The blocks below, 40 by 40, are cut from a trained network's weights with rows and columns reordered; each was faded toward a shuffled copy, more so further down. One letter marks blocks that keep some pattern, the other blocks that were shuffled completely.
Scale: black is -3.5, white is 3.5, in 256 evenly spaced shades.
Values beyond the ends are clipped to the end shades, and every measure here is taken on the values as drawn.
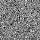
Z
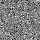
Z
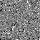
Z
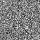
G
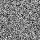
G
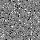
Z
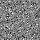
Z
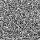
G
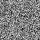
Z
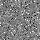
Z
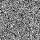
Z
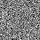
Z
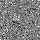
Z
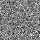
Z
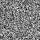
Z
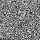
Z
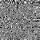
G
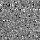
G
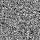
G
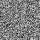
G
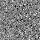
Z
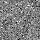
Z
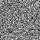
G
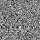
G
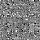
G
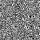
G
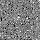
Z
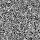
Z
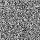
Z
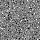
Z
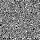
G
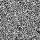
Z
